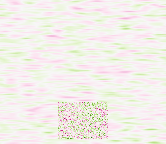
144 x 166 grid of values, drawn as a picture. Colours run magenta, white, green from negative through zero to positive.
An odd patch, rougher than its surroundings, sits in the bottom middle. A few values lie far out on both sides of the bulk. Values change most from cell to cell in the bottom middle. The halves do not mirror each other. No overall slope runs across the table.
